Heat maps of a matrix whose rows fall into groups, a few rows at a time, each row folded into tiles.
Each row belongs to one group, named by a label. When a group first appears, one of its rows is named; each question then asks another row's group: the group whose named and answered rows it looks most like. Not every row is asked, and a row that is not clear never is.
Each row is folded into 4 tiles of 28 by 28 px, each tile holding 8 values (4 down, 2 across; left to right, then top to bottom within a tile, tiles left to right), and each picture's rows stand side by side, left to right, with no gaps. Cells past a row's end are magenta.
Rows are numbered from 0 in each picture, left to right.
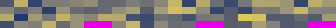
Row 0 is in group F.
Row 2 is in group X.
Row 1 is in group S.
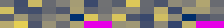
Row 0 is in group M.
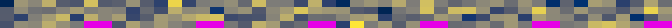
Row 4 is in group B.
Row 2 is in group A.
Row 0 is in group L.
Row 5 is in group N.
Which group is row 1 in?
F
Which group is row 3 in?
X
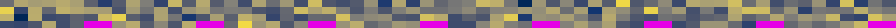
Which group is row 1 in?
S
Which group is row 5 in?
S
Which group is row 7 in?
M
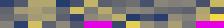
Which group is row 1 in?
F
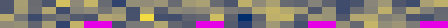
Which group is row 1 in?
X
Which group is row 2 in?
L
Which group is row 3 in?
N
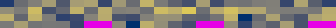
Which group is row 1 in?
A
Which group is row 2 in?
B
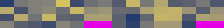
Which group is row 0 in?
M
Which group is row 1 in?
L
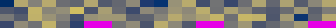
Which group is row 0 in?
L
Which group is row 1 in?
F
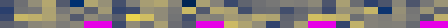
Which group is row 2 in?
M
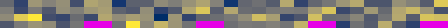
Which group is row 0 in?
X
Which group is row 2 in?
M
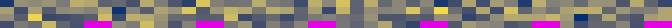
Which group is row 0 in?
X
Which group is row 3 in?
A
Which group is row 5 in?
B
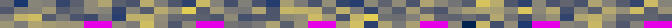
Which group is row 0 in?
N
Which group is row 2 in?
F
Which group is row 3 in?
M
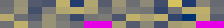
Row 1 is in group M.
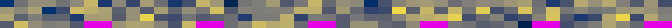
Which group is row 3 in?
F
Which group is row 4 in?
B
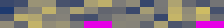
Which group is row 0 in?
N
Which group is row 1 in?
F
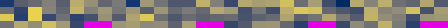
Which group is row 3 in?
L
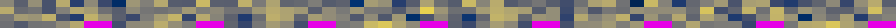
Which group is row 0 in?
M
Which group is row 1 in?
L
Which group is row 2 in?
L
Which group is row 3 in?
N
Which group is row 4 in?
L
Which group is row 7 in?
N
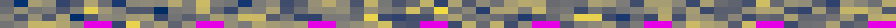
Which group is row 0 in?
N
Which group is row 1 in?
X
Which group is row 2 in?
N
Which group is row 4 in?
S
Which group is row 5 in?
X
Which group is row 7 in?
F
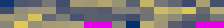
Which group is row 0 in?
N
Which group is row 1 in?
A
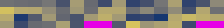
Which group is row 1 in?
F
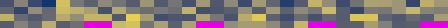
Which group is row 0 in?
F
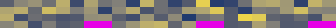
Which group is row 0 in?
S
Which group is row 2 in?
X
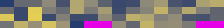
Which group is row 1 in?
N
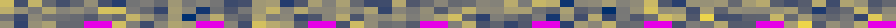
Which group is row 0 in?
A
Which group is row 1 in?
M
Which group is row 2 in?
N
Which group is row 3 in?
F
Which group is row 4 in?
S
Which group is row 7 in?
M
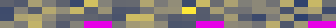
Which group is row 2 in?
S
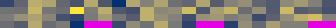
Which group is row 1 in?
L
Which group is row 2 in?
F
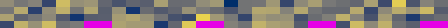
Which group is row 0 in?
S
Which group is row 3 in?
S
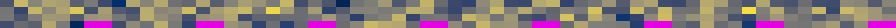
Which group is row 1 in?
L
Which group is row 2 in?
S
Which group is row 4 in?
N
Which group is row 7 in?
F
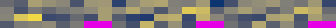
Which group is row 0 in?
X
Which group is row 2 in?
B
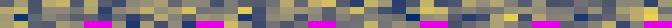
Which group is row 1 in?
B
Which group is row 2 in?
S
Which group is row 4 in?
L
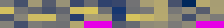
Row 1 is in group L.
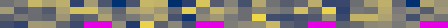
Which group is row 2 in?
A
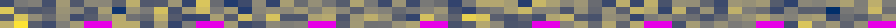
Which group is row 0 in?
M
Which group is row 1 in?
S
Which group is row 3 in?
M
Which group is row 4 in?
X
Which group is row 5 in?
S
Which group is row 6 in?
F
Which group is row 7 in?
X
